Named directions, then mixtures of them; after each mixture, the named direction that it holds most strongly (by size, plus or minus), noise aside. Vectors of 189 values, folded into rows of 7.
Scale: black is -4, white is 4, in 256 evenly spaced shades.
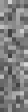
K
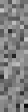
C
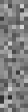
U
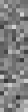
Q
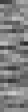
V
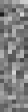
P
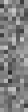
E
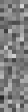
U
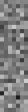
Q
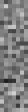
Q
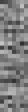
V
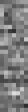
V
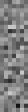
C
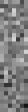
Q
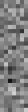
E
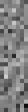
C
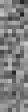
P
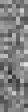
E
